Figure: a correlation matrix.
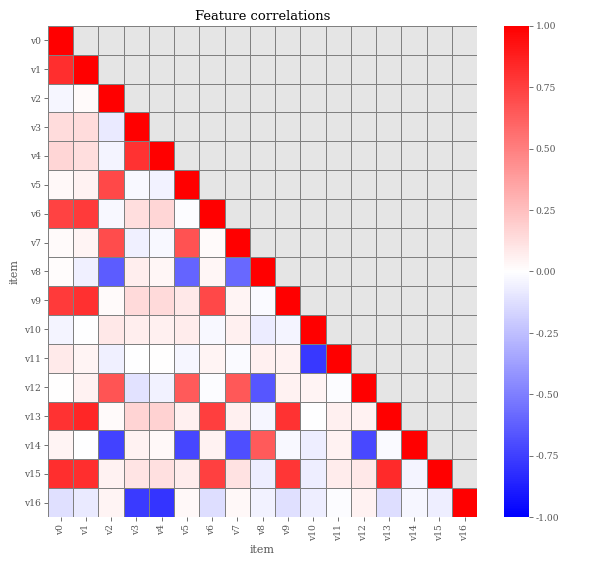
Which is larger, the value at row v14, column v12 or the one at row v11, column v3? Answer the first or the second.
the second
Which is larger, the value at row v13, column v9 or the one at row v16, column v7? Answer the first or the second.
the first
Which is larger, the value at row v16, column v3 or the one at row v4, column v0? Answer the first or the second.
the second
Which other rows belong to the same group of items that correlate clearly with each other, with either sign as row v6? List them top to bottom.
v0, v1, v9, v13, v15
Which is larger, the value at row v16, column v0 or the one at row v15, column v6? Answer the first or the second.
the second
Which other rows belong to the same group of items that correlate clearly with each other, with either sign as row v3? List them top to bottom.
v4, v16
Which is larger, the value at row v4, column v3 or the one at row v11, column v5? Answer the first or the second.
the first
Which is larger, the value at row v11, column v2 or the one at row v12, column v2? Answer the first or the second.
the second
